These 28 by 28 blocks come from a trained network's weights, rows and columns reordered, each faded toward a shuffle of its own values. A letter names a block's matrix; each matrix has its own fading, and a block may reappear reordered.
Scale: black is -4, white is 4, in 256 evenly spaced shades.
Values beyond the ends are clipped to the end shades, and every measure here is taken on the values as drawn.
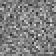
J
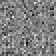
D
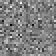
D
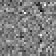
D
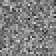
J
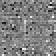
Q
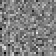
D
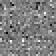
Q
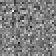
D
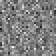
D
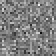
D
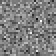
J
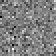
D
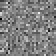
D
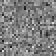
D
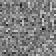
J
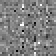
Q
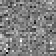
D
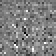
Q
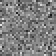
J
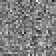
D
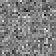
D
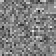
J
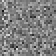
D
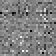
Q
